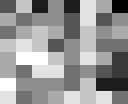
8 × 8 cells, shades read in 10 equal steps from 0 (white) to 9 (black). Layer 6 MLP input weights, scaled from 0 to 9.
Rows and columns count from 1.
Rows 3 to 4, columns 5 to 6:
6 2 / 4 2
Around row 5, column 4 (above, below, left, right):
6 1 0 4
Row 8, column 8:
5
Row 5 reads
3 0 0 2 4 1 3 7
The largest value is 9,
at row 1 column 8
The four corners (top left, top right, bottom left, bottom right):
6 9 1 5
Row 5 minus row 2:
0 -5 -4 -2 -2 0 -3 3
